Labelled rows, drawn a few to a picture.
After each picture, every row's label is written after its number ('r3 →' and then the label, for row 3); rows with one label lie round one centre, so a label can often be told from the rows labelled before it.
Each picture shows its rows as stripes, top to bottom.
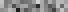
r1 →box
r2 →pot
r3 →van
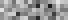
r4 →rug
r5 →pot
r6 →box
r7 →van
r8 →pot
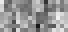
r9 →box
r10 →box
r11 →box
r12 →rug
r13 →rug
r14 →rug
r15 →pot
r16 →rug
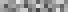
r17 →rug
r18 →box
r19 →pot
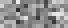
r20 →rug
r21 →box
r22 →van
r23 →rug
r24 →pot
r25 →van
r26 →box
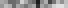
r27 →pot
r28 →rug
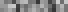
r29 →pot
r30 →van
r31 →van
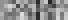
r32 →pot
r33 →van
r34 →rug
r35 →pot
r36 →pot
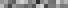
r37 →pot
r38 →box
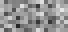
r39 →box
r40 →pot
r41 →rug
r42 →box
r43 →van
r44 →pot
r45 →van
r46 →box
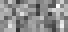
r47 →van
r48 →pot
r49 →rug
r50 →pot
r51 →box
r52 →van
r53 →van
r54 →van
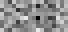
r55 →box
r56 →pot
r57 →van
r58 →box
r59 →pot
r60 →van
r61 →van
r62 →box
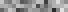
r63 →box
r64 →rug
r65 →van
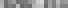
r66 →box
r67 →box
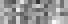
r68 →pot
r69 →box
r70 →rug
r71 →box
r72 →rug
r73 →rug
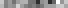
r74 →pot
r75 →rug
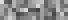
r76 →box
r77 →box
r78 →pot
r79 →van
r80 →van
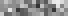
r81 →rug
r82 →pot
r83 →van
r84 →box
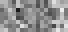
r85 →rug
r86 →rug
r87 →van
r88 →van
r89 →van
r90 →rug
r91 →pot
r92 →rug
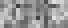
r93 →rug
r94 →van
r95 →rug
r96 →rug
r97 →rug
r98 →box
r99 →box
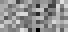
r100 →van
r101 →pot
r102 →box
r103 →pot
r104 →box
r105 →rug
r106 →box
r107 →pot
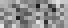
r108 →rug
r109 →pot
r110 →van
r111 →box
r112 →van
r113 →box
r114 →box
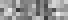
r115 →rug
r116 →rug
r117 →van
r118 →rug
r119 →box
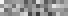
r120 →box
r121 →rug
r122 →box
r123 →pot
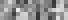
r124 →van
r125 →van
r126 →rug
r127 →pot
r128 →pot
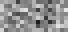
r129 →van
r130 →box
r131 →pot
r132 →van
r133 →box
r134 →pot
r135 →rug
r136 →box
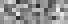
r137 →van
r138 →pot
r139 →box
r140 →rug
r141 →van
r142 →rug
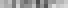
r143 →rug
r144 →rug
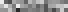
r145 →box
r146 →rug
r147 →van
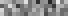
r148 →pot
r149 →van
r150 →box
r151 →box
